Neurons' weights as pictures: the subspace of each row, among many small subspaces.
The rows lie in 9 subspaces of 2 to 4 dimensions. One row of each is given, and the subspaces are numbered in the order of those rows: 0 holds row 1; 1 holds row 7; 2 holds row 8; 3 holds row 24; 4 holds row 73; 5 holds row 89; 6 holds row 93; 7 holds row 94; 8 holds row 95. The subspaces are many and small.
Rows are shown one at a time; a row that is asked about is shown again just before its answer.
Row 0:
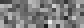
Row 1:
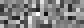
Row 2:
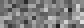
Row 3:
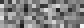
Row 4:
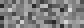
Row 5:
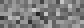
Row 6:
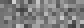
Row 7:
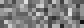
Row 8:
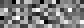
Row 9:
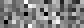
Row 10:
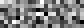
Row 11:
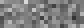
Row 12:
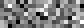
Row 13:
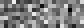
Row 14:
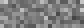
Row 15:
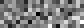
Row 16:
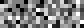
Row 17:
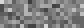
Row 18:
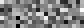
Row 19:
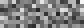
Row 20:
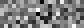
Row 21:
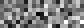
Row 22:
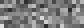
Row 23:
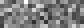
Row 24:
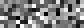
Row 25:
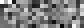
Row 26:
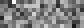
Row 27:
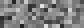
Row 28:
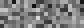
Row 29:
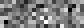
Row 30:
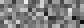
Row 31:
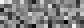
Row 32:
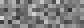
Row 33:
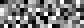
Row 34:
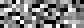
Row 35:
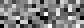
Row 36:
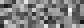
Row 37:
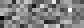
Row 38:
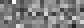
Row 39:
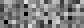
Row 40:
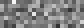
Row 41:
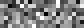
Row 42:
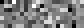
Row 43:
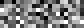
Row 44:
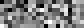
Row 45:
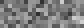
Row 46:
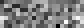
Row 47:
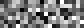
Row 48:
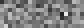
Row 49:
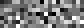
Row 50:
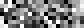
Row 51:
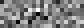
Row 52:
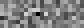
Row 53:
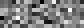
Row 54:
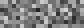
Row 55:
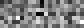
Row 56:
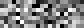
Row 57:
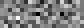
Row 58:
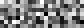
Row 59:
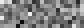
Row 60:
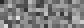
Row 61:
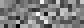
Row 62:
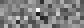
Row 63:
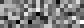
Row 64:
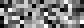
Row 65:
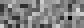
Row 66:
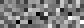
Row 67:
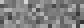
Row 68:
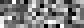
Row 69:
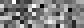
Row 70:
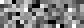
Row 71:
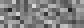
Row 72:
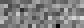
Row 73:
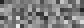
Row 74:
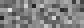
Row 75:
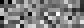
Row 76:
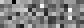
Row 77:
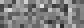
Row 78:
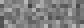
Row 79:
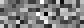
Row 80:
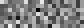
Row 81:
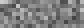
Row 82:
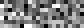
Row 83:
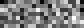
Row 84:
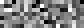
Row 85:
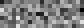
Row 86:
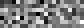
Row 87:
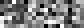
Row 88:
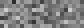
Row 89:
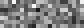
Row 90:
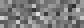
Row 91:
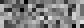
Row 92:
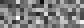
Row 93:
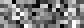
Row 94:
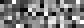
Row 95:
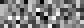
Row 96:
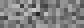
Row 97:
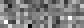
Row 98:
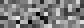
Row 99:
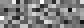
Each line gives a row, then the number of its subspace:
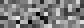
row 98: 3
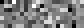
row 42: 5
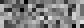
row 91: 8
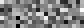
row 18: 4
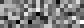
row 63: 0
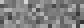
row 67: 8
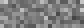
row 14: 5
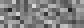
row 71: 4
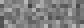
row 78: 8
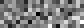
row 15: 3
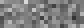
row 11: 8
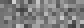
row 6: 7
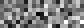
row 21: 3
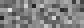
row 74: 4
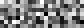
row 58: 2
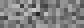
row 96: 0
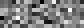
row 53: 2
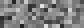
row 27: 2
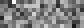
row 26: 6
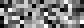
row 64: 6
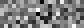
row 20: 8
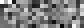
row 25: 6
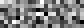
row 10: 2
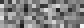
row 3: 6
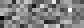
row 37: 2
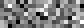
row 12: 0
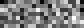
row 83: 5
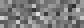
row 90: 3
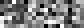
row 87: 2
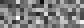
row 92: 2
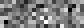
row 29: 1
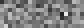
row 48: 7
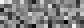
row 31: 6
